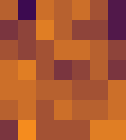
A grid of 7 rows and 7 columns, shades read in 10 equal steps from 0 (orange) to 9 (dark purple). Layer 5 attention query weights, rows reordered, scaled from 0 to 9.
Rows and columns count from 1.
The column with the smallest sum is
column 3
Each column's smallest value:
2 0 1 2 2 1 1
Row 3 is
4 5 4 2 2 3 5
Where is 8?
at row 1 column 7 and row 2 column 7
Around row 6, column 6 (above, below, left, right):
4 1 3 2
